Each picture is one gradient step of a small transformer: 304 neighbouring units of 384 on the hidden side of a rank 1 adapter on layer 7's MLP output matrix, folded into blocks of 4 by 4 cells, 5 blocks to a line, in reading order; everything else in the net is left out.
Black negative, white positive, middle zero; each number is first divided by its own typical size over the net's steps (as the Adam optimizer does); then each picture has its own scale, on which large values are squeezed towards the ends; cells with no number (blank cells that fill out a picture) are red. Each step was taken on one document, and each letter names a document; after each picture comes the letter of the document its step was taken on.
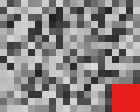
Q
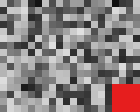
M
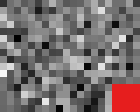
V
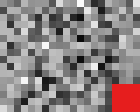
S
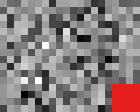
S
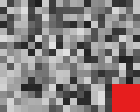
M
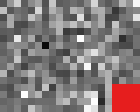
V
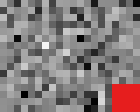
V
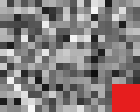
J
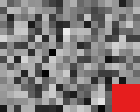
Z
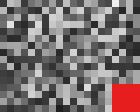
Q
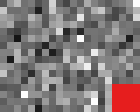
V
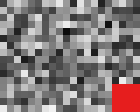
Q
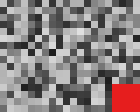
M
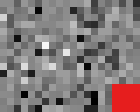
V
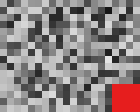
Q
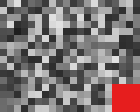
J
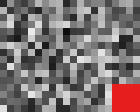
Z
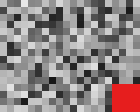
J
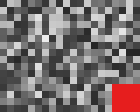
Q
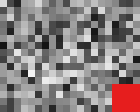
Q
